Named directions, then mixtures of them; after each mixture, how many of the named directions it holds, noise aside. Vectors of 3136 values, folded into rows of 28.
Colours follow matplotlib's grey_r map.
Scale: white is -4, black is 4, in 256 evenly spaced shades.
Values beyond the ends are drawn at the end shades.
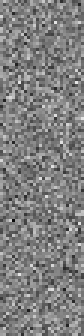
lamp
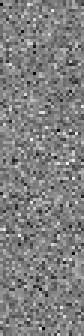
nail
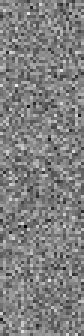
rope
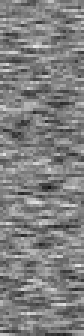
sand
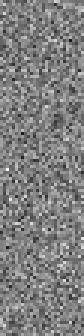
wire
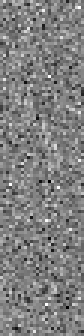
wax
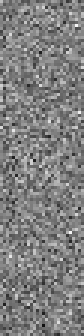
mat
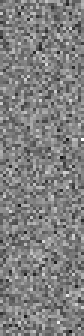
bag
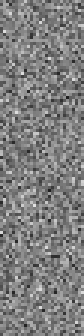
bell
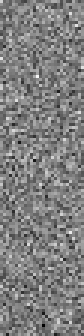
two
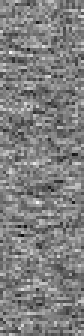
two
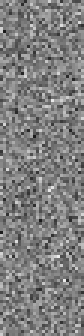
three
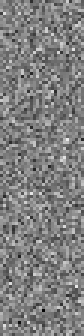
three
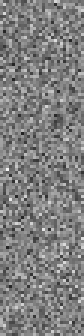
one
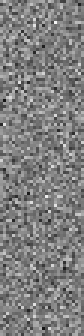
two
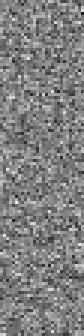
three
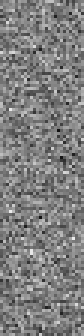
three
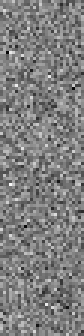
two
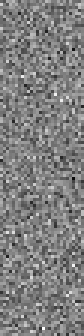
three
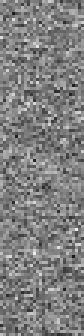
three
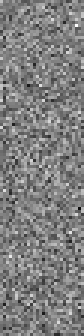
one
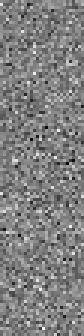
one
